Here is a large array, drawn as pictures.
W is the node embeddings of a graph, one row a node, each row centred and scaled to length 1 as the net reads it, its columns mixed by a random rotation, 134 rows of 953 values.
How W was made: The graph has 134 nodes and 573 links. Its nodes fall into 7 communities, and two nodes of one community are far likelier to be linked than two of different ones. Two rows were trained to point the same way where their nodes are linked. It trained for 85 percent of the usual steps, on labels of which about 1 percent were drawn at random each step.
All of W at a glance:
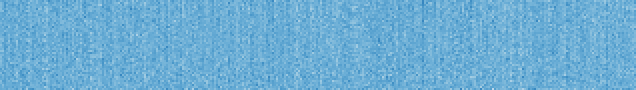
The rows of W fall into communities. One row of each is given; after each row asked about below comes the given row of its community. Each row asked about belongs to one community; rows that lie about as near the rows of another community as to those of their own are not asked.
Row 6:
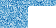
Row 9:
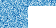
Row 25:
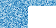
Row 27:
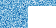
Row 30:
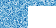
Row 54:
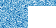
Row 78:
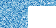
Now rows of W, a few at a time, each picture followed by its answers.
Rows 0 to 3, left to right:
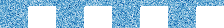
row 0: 25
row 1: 25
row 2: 27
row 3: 27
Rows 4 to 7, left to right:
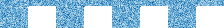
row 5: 30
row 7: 25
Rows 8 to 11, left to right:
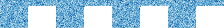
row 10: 27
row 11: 6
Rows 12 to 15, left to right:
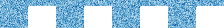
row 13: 54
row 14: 54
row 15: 27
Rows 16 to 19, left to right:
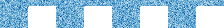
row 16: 6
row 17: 78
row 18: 54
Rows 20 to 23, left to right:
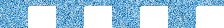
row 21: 30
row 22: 25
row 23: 25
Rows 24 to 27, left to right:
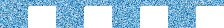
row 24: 9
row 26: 78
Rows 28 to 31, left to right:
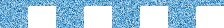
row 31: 9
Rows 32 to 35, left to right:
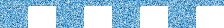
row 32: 9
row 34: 9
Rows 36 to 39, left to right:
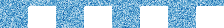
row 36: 25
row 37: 54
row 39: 6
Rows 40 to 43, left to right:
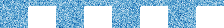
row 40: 6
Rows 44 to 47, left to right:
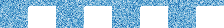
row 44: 25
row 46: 9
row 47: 54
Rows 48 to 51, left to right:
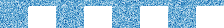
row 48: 9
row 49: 6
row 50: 27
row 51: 27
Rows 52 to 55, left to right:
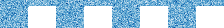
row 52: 25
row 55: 78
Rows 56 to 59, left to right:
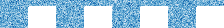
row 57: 54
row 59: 25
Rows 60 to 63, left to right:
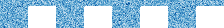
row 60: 54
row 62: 27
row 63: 54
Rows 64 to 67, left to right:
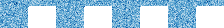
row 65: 6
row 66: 30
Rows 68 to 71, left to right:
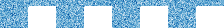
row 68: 25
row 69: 30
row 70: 78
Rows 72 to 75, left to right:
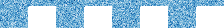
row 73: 25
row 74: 27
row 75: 6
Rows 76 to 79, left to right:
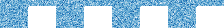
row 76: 6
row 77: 27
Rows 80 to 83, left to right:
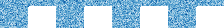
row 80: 25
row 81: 6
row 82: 6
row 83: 9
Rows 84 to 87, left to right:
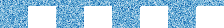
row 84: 30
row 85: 78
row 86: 54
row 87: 25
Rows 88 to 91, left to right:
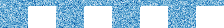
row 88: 9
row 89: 78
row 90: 27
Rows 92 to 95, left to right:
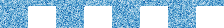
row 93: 25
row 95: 30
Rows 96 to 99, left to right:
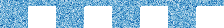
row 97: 25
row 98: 27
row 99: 6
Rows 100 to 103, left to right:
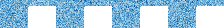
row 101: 9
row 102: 9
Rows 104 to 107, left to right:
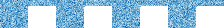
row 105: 25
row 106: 30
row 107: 78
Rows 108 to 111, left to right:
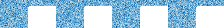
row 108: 25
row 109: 54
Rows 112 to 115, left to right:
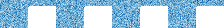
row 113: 6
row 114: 30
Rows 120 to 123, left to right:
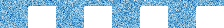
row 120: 54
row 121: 54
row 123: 6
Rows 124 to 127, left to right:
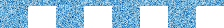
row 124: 30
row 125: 78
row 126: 54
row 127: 30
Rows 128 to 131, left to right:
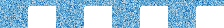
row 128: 27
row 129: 6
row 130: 27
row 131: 9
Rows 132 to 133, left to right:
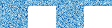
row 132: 78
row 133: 78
